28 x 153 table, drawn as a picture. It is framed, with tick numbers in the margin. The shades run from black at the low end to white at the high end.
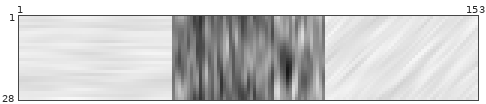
The table splits into one row of 3 panels. Panel 1,1: very high, streaked across, faint in contrast. Panel 1,2: middling, streaked downward, strong in contrast. Panel 1,3: very high, slanting up to the right, faint in contrast.
